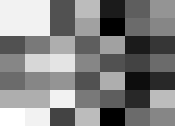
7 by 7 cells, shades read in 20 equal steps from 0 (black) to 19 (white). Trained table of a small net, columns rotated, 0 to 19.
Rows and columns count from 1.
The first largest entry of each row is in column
1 1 3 3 5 3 1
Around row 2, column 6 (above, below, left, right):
7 2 0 10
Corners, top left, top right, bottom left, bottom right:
18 11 19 10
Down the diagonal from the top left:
18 18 13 10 13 3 10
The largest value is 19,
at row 7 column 1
